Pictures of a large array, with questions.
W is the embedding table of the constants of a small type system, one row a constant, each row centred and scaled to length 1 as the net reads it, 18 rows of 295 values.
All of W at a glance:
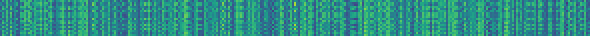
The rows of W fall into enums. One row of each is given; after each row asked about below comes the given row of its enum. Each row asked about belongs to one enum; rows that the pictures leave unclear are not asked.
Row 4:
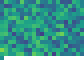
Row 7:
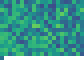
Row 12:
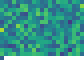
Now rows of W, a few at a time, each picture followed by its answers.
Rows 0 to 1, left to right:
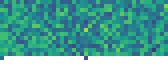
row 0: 7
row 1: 12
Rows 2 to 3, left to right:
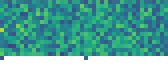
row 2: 12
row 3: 7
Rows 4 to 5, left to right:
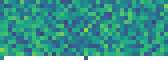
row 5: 12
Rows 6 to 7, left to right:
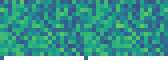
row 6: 7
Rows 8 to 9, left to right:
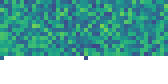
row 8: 7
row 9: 12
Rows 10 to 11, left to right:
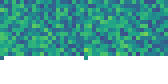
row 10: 7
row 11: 4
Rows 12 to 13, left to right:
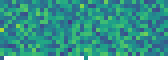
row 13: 4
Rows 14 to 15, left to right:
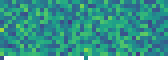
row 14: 12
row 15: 4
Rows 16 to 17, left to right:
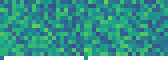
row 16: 7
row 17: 4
